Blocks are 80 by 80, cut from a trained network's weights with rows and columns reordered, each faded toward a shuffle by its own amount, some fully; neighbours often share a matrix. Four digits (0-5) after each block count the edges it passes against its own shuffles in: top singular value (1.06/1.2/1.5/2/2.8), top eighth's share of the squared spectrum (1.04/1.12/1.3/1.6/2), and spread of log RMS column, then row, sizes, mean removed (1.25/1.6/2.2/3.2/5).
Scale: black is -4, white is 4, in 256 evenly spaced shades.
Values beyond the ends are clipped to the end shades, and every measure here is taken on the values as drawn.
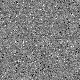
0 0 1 0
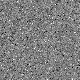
0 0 0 0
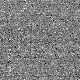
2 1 1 0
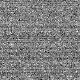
3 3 2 1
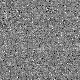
0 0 0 0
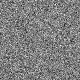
0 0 0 0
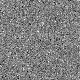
0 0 0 0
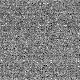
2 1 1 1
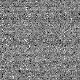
2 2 2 0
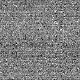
3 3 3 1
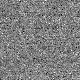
1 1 1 0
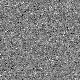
1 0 0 0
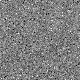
0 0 0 0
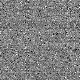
1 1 2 0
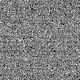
1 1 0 0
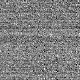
3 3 2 0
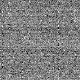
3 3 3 0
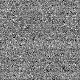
2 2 1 0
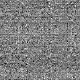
3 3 3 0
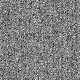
1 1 0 0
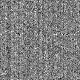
3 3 0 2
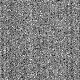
2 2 0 1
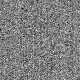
1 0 0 0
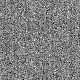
1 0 0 0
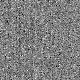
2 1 0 0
